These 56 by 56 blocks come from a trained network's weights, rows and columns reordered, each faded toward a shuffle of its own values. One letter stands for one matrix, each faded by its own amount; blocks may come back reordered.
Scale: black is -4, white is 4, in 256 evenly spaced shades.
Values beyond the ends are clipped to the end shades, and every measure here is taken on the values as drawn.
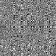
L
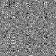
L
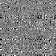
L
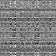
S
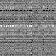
S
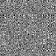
L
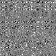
L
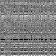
S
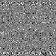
L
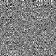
L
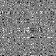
L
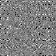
L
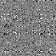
L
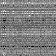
S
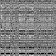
S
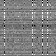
S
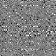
L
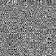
L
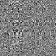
L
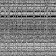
S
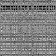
S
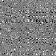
L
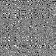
L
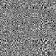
L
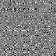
L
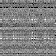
S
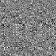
L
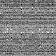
S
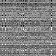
S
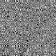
L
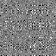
L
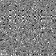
L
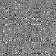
L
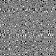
L
